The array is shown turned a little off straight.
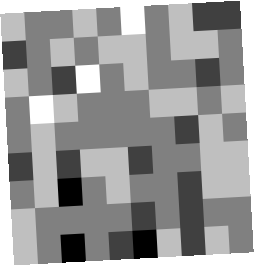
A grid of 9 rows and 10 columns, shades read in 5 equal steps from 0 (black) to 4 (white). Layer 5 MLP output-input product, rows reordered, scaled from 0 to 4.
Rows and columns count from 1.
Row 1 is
3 2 2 3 2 4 2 3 1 1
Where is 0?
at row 7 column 3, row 9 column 3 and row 9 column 6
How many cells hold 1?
14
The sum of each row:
23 24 22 26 21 22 21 19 17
